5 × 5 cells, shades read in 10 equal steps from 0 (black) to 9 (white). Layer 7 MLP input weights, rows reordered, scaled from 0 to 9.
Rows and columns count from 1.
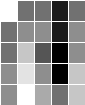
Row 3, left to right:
4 7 3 0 5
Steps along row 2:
up same down up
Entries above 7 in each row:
1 0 0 1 1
